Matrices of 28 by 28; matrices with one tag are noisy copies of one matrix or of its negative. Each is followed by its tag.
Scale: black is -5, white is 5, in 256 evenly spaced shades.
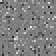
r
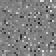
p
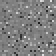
p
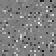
p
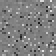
p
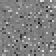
p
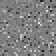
p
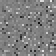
p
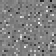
p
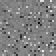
p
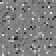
r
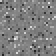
r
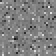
r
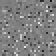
p
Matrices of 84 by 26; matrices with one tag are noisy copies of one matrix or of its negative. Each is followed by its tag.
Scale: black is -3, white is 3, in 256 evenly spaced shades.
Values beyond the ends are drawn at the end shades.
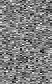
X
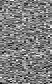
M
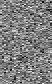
X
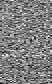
M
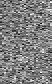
X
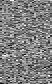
M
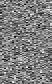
X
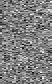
X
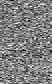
M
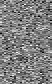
X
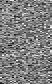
M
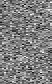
X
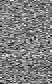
M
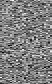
M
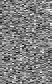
X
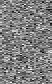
X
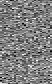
M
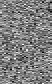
X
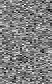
X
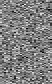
X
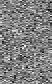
X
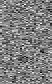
X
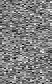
X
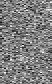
X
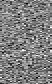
M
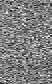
M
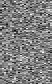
X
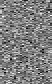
X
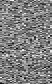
M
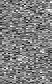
X
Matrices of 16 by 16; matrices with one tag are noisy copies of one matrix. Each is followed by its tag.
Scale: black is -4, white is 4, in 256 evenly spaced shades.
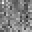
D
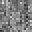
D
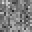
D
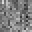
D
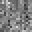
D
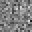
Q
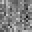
D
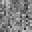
D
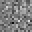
Q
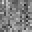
D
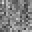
D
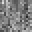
D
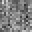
D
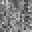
D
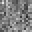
D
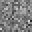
Q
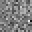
Q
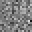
Q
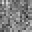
D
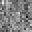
D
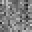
D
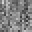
D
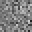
Q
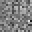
Q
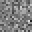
Q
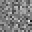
Q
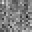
D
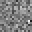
Q
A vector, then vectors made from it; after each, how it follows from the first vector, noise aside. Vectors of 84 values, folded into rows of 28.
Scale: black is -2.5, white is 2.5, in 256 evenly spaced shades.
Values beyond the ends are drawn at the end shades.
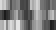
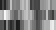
negated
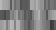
shrunk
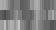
shrunk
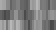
shrunk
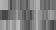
shrunk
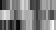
negated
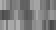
shrunk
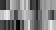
negated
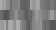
shrunk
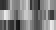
negated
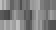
shrunk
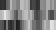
negated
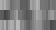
shrunk
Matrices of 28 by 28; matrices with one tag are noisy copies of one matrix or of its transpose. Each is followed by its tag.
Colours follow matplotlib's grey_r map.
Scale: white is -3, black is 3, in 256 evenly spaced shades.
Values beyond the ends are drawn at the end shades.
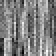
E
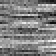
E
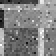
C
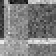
C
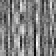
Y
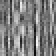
Y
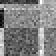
C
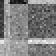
C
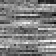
E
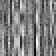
Y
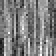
E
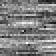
E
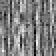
Y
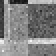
C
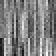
E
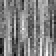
E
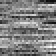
E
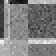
C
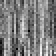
E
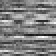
Y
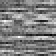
Y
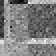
C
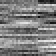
E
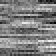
E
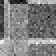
C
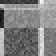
C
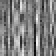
Y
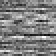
Y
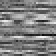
Y
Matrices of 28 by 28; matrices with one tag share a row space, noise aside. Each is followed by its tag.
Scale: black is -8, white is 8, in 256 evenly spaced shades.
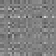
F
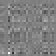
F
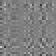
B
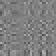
B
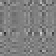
B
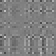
B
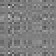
F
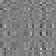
B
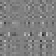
B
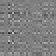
F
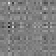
F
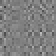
B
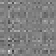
F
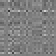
F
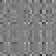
B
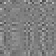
B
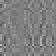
B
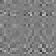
B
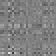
F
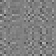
B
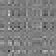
F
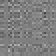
F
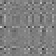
B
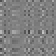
B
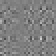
B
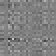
F
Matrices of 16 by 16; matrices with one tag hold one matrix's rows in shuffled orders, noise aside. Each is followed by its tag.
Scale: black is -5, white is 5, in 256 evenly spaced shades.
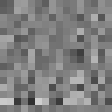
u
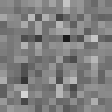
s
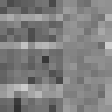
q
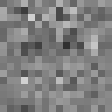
s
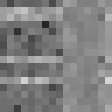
q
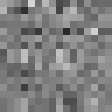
s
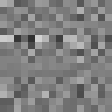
u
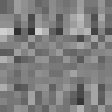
u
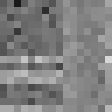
q
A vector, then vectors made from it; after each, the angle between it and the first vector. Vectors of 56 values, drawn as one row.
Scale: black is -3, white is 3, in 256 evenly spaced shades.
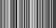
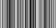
partly opposed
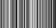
nearly parallel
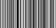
partly opposed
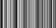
partly aligned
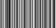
orthogonal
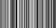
nearly parallel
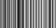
partly opposed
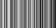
partly aligned
